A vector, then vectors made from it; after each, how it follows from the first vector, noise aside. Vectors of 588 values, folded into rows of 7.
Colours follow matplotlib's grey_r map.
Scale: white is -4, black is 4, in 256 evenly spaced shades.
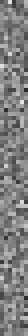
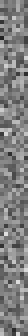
reversed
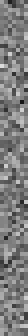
sign-scrambled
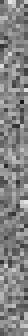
sign-scrambled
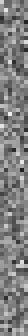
wrapped around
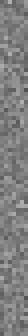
shrunk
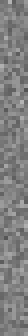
shrunk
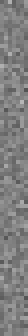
shrunk
